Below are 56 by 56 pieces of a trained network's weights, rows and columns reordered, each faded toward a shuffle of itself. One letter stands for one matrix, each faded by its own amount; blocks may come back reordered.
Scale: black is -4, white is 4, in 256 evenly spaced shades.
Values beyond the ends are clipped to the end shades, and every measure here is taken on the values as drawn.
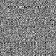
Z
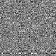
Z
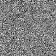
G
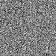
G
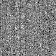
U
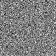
G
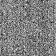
U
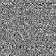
Z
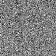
G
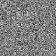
Z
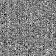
U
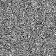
G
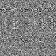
Z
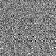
Z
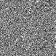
G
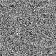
G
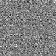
Z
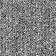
U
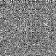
Z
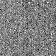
U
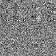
Z
